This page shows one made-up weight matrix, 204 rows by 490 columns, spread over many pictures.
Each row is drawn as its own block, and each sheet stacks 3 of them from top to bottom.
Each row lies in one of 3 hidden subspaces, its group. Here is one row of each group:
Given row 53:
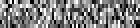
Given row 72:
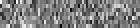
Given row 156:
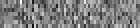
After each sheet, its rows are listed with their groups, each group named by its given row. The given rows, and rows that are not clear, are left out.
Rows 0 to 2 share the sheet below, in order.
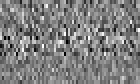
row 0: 156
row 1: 156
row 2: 53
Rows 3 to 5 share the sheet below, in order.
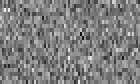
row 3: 156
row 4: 72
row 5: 156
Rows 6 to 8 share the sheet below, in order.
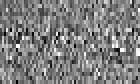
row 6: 53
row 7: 53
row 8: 72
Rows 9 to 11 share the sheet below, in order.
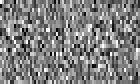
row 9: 72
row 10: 53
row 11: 53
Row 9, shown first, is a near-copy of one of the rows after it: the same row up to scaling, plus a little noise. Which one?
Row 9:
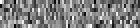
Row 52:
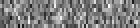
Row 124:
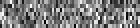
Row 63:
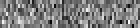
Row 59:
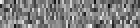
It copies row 59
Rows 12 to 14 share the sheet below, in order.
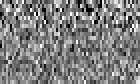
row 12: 72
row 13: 72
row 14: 53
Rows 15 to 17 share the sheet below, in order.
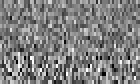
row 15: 53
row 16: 72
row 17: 53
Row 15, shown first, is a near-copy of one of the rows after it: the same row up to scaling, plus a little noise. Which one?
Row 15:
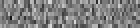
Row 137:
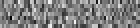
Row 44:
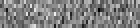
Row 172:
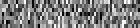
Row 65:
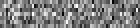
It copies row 137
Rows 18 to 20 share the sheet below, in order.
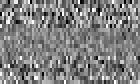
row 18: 53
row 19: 156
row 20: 156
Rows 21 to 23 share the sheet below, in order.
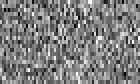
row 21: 156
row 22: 53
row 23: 72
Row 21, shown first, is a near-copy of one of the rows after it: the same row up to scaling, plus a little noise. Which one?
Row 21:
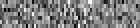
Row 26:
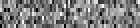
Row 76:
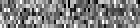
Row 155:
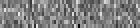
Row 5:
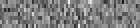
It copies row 5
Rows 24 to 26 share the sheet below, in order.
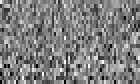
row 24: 72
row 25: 72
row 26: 156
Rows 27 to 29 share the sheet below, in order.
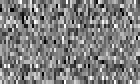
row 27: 156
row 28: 53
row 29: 156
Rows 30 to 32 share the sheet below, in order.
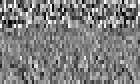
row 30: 72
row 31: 72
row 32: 156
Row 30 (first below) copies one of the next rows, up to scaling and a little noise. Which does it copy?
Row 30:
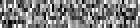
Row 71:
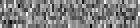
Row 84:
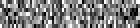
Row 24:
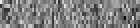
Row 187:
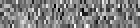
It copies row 71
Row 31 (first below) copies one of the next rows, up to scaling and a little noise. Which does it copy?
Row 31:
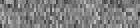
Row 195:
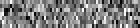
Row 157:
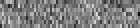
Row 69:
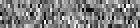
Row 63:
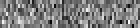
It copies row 157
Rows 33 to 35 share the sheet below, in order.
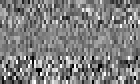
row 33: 72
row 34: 53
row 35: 53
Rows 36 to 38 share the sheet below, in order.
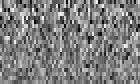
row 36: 156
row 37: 72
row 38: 72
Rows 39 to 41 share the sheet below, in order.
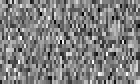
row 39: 53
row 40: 53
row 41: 72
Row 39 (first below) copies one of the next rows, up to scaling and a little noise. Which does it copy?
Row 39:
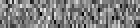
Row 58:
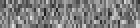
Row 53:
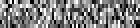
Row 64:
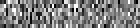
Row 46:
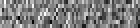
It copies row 53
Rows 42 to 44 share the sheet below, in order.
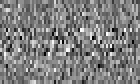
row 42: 72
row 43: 53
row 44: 53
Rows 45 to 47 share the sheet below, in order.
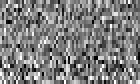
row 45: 53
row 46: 53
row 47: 156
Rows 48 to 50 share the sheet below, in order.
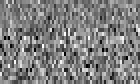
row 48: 53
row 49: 156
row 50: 72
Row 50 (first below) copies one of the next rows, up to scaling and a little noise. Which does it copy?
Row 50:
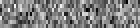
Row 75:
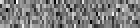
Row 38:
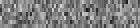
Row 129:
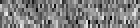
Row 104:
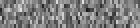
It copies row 38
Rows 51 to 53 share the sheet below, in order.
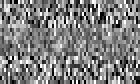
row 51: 53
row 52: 72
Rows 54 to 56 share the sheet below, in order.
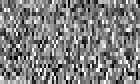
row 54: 156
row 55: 53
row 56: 53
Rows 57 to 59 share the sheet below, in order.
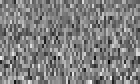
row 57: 72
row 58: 53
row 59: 72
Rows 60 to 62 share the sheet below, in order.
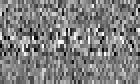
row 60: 53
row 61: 156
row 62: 72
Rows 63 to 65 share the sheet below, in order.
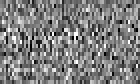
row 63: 72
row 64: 53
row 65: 53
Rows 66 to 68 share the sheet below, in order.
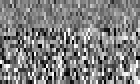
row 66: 72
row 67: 156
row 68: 72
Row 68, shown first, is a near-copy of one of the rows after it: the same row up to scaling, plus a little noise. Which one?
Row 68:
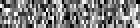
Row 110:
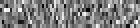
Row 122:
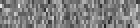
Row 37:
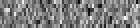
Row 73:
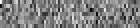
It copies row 122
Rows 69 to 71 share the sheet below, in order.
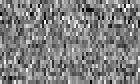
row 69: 72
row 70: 72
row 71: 72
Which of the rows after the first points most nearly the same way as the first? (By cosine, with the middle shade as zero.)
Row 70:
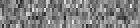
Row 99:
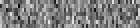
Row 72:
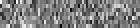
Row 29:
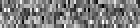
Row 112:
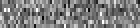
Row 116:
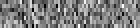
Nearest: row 99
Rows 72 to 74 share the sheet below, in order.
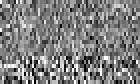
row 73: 72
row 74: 156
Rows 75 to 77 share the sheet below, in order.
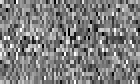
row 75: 72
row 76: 156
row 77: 72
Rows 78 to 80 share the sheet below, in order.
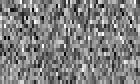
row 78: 156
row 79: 156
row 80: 53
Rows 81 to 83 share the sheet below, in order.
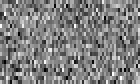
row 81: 72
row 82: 72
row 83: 53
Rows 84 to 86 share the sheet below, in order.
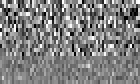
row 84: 72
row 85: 72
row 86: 72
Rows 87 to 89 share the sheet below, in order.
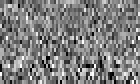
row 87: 72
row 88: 53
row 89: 72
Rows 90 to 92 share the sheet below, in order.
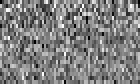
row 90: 72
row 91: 156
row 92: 156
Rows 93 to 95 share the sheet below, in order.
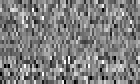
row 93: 156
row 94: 53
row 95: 156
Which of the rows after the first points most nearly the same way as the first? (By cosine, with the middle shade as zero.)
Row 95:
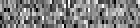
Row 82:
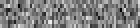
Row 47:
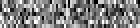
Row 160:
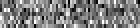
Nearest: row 82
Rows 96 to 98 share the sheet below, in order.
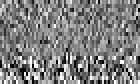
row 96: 53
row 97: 53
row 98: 156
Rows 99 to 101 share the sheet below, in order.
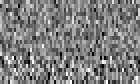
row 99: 72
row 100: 72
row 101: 53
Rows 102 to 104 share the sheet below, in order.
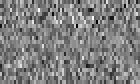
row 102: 72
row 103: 156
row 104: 72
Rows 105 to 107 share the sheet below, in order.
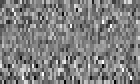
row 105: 53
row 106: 53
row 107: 156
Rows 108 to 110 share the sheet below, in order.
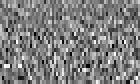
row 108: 72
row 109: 53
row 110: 72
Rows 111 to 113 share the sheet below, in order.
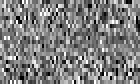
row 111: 53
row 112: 156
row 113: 72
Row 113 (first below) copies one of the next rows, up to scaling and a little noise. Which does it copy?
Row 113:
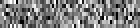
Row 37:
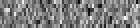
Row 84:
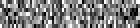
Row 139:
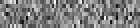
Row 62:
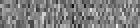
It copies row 139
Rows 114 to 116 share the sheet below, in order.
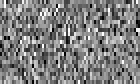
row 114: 53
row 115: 156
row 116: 156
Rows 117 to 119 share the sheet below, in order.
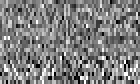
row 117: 72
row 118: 156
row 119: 72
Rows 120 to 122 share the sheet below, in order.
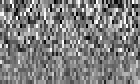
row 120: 72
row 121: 72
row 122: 72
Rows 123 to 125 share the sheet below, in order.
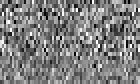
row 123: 53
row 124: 72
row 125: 53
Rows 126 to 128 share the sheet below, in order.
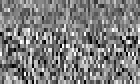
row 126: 156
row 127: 72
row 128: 156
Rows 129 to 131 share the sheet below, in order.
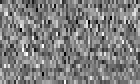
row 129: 72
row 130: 156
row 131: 156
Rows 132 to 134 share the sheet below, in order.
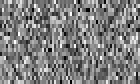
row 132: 72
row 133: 72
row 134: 53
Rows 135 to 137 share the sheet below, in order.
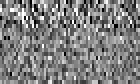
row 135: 156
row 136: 156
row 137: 53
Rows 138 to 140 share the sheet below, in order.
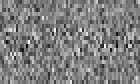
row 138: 156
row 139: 72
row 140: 53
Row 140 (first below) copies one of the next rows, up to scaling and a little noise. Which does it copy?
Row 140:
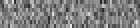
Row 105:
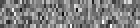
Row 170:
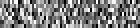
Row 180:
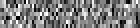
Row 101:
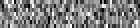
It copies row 101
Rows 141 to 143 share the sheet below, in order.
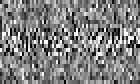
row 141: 72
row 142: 53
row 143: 156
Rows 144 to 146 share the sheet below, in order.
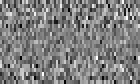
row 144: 72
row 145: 53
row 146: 156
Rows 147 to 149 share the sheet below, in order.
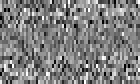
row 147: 156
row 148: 156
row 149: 72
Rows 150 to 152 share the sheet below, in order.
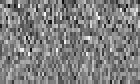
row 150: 72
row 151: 72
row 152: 53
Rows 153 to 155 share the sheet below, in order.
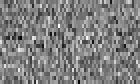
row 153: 53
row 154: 72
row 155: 156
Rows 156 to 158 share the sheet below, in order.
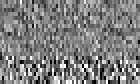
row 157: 72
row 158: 53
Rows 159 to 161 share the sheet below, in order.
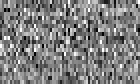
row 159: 156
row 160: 156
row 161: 72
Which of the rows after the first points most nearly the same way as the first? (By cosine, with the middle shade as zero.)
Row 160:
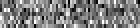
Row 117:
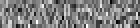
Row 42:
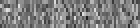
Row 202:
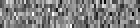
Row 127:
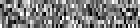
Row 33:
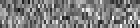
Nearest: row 127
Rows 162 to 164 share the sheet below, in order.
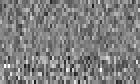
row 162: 53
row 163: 53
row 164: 156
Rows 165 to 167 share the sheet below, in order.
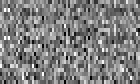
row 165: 156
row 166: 156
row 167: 156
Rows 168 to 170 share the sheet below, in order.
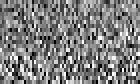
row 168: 156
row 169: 53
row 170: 53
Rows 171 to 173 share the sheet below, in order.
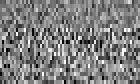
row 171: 53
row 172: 53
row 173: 156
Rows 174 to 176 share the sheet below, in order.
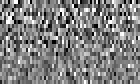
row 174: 53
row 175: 53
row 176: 72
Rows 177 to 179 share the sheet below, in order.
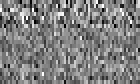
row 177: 156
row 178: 72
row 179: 156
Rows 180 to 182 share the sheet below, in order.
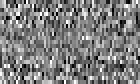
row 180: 53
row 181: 72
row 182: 156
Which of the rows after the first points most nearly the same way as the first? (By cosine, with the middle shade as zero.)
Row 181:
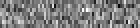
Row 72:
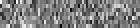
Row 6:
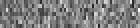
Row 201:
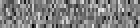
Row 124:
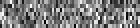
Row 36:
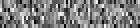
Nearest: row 124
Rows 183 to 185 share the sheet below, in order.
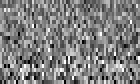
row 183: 156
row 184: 72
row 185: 156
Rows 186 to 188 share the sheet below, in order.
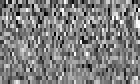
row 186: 53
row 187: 72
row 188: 72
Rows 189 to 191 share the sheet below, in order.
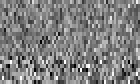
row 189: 72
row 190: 53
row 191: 72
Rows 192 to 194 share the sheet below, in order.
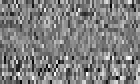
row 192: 53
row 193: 156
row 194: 53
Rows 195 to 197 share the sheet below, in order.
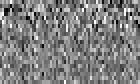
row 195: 72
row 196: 156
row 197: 156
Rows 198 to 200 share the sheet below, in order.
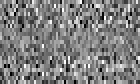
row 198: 72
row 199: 156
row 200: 156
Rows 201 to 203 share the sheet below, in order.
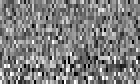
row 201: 53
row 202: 53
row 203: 156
